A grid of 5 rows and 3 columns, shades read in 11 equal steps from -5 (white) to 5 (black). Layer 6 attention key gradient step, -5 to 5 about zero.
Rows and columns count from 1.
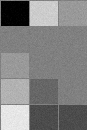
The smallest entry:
-4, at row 5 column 1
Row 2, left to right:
0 0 0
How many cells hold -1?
2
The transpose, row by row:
5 0 -1 -2 -4 | -3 0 0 1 2 | -1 0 0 0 2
